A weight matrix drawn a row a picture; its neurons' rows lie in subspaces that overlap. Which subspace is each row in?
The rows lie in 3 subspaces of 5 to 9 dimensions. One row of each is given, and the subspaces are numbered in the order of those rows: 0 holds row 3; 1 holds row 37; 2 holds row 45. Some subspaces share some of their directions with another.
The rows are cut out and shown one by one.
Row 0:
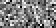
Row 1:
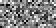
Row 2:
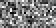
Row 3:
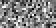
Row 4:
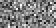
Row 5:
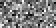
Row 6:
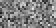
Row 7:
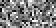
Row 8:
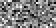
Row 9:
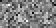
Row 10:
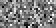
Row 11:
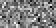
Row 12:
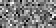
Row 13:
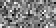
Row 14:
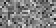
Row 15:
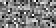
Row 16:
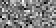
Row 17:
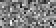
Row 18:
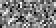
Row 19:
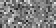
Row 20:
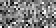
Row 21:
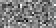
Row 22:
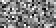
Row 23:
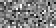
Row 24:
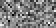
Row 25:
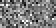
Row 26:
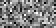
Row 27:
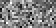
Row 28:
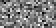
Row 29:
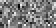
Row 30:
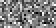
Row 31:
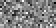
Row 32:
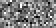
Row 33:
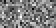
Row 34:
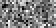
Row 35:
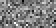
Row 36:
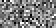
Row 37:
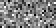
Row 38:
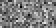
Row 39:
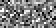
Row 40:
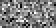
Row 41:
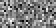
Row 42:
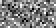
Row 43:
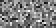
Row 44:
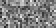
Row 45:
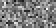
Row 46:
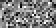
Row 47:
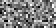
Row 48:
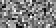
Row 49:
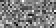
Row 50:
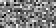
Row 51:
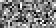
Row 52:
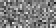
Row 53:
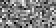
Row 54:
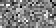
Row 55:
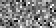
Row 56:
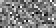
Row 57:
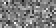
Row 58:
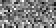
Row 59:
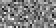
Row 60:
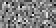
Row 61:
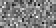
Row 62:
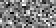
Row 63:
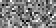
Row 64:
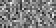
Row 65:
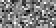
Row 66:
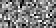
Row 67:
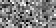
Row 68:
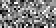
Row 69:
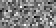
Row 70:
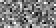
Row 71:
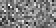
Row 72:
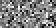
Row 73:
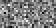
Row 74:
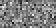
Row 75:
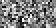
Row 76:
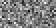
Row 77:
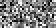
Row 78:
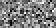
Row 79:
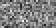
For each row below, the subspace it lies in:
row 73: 1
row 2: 0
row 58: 1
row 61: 0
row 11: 0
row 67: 2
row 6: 1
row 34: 2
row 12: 2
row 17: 0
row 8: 1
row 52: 1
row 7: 0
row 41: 1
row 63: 0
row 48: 0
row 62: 0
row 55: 0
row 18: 1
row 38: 1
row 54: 2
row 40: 1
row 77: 2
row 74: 2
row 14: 1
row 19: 1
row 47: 1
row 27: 0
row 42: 0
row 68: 1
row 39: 0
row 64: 2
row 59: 1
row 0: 0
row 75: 0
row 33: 0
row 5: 1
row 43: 1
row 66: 1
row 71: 1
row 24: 1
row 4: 1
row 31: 1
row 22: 0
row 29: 1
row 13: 1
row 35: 1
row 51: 1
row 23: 1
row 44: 0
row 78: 0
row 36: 0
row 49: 1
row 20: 1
